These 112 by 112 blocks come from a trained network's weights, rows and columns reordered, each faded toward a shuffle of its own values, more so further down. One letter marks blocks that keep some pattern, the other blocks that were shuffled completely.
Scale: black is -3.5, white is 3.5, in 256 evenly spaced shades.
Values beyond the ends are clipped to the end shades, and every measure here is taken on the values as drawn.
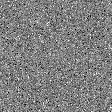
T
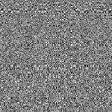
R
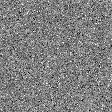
T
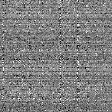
R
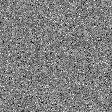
T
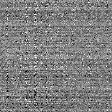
R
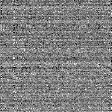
R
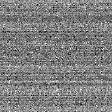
R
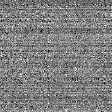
R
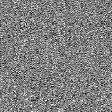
R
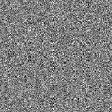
R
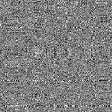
R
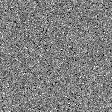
T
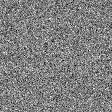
T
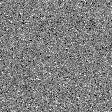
T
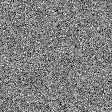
T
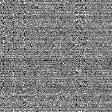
R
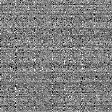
R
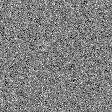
T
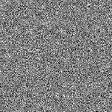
R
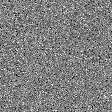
T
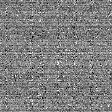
R
